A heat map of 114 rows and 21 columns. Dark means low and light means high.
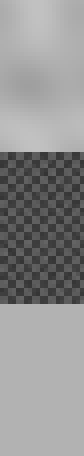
The table splits into 3 rows of 1 panel. Panel 1,1: high, smooth, faint in contrast. Panel 2,1: low, checkered. Panel 3,1: high, flat.
